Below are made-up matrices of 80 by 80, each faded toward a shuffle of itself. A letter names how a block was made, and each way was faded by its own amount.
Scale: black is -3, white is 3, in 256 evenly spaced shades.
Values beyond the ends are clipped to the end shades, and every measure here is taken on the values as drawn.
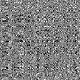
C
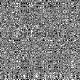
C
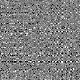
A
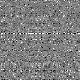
A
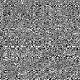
C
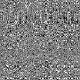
C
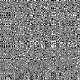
A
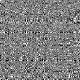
C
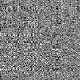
C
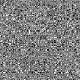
C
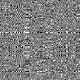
A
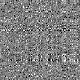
A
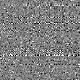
A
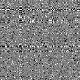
A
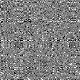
A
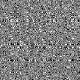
C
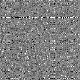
A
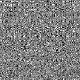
C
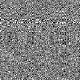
C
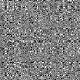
C
